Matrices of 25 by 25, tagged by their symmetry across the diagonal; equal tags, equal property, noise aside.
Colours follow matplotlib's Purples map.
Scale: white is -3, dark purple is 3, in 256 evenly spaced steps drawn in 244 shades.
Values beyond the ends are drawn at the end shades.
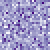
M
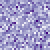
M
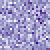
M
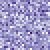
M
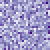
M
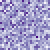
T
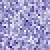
M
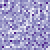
T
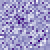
T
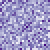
T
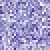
M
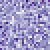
T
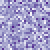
M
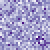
T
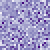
T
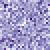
T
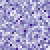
T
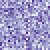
M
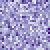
M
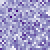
T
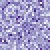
T
